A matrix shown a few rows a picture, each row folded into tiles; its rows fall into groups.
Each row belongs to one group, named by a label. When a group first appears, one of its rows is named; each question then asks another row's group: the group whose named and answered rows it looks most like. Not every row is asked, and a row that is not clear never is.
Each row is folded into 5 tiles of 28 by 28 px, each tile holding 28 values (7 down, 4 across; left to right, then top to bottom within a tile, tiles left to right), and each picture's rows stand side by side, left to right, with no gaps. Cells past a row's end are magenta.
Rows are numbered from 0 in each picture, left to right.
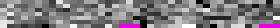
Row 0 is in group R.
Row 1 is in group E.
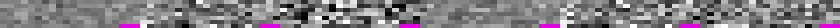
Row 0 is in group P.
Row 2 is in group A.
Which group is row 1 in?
R
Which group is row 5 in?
E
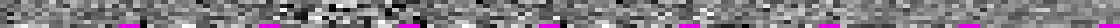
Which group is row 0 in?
E
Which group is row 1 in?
E
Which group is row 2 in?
A
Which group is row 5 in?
R
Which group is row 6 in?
R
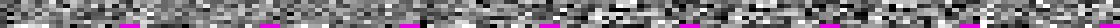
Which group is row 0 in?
E
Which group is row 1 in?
R
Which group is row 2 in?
E
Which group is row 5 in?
A
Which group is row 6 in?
A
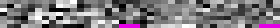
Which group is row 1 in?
E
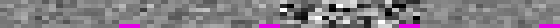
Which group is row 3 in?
P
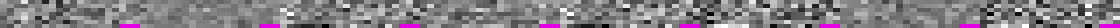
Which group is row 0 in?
P
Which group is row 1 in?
P
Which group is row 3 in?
P
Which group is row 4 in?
R
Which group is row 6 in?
P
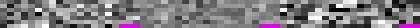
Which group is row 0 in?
E
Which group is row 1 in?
P
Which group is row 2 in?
A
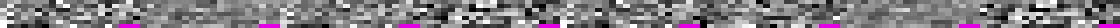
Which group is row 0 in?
R
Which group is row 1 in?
P
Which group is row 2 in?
R
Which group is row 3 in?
A
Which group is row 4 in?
R
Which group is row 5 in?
E
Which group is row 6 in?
P
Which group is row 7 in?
A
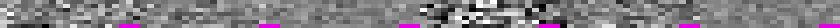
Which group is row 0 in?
R
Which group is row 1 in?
P
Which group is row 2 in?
P
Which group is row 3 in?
A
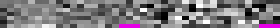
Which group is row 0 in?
E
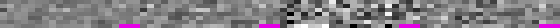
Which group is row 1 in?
P
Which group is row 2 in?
E
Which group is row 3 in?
P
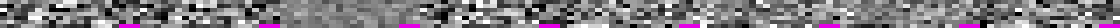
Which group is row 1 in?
A
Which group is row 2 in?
P
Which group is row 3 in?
A
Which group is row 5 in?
R
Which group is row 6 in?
R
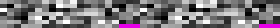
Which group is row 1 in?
A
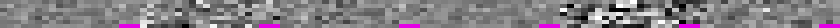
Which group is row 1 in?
R
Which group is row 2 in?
P
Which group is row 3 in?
P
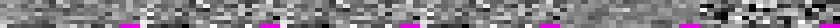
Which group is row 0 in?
R
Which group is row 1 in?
R
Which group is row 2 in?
R
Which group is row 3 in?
R
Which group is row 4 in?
P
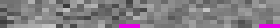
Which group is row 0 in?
E
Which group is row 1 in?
P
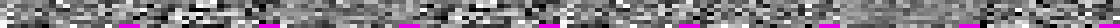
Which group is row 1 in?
A
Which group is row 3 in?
A
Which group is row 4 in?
R
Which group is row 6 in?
R
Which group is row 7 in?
E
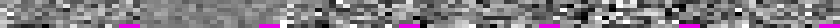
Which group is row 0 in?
R
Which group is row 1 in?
P
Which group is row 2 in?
R
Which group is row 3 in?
E
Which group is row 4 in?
A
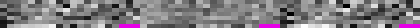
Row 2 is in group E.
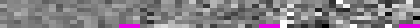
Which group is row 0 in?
P
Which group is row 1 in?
E
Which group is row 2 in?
R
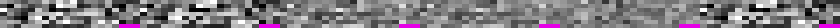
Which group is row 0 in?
A
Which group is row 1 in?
A
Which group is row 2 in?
P
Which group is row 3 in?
P
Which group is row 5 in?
A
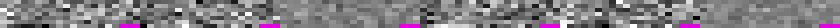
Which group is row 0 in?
R
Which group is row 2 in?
P
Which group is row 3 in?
E
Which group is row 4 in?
R
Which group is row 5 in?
P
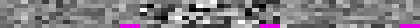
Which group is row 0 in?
P
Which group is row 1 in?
A
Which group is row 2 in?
R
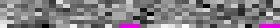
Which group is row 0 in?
R
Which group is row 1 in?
E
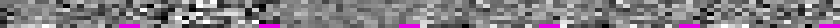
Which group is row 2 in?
P
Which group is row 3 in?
R
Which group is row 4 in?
R
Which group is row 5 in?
E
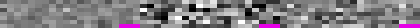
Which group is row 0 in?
P
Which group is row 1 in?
A
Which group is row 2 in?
P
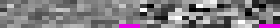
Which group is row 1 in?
A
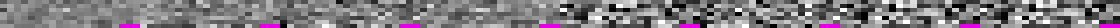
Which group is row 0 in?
P
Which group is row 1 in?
R
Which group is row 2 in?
E
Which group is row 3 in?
P
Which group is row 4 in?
A
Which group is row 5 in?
E
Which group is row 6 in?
A
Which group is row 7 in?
A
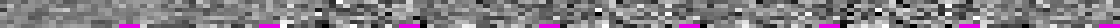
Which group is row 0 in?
P
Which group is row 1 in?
R
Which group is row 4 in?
E
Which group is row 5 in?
E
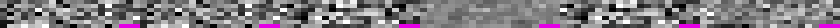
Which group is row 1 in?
E
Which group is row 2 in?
A
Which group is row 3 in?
P
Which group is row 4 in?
A
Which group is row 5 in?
R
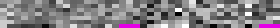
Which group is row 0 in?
R
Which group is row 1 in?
E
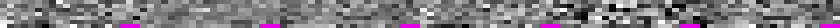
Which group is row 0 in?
R
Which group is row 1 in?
P
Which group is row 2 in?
E
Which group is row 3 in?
R
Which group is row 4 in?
A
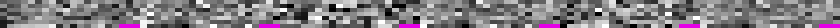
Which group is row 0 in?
E
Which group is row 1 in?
R
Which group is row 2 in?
A
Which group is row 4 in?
E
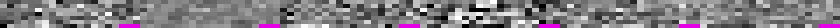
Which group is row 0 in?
E
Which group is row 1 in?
P
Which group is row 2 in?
E
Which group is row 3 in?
A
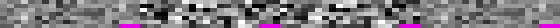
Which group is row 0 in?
P
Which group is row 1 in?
A
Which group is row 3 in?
P
